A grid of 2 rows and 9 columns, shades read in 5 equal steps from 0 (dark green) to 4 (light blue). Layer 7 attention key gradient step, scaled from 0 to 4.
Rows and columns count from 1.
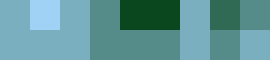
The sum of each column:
6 7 6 4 2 2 6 3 5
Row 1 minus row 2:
0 1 0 0 -2 -2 0 -1 -1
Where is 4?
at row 1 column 2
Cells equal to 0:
2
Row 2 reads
3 3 3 2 2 2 3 2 3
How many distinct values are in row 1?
5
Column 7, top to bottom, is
3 3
